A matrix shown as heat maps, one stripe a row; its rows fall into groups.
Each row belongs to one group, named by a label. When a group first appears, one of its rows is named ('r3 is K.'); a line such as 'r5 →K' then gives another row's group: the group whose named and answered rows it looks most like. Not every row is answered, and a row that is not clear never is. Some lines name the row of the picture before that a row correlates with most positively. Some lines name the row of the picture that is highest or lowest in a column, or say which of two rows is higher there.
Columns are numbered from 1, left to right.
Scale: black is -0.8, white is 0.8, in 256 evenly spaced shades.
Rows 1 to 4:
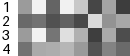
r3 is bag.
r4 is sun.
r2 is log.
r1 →bag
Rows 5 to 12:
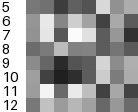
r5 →log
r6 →bag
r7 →bag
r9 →log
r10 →log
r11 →bag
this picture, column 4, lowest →10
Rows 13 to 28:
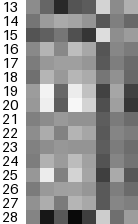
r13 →log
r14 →sun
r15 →log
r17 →sun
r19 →bag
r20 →bag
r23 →sun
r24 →sun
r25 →bag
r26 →sun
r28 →log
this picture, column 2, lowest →28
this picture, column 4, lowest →28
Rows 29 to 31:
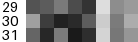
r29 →log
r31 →log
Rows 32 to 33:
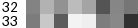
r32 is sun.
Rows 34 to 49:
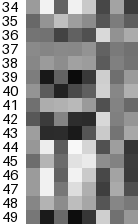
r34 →bag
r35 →sun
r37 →sun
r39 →log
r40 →log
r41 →sun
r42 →log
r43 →log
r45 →bag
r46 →bag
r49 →log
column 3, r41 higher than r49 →Yes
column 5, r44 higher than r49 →Yes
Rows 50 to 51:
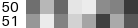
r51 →bag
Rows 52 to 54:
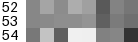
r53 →sun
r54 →bag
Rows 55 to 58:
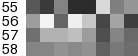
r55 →log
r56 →bag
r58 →sun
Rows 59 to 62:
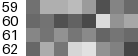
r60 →log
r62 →bag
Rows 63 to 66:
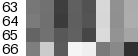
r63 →log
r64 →log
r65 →log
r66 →bag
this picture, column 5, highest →66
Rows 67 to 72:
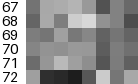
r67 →sun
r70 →sun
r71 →sun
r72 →log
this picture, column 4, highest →68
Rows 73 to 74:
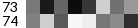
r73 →log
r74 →bag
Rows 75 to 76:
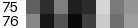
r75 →log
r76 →log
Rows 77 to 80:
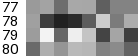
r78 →log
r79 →bag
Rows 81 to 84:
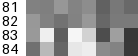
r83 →bag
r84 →bag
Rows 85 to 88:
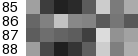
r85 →log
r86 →sun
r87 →log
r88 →log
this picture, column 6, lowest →86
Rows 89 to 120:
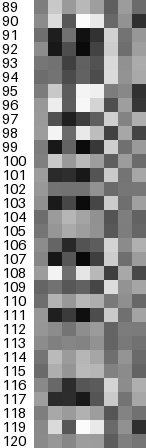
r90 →bag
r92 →log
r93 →log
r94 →log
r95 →bag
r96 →bag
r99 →log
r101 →log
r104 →sun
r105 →sun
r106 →log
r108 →bag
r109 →log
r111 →log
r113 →sun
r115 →bag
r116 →log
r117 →log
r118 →sun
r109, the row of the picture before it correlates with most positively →87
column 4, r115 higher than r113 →Yes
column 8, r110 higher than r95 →Yes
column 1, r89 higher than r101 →No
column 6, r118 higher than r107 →No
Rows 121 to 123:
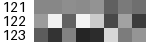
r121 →sun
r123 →log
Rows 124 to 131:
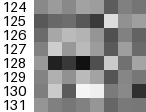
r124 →sun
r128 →log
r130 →bag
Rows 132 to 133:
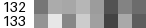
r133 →bag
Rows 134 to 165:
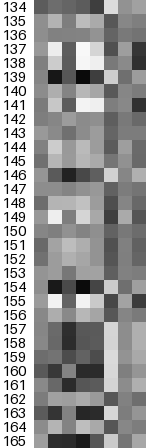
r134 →log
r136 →sun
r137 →bag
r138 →bag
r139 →log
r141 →bag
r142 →sun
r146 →log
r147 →sun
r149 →bag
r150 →sun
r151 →sun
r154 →log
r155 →bag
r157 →log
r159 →log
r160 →log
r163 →log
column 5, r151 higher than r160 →Yes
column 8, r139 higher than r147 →Yes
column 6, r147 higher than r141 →No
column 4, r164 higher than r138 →No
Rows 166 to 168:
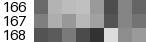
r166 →sun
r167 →sun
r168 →log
